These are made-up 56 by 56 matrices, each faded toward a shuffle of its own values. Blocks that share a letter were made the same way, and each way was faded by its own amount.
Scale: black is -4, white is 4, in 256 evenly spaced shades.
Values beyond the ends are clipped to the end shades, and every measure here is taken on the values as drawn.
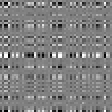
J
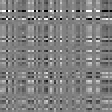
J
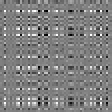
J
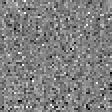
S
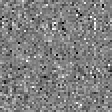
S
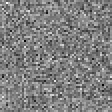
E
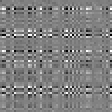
J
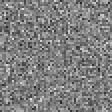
E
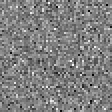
S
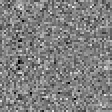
E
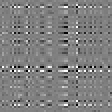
J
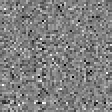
S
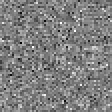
S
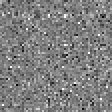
S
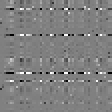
J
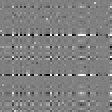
J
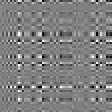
J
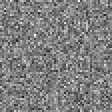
E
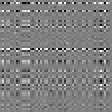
J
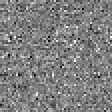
S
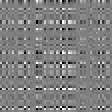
J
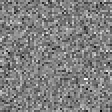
E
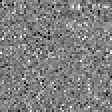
S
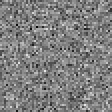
E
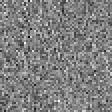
E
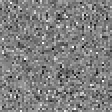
S
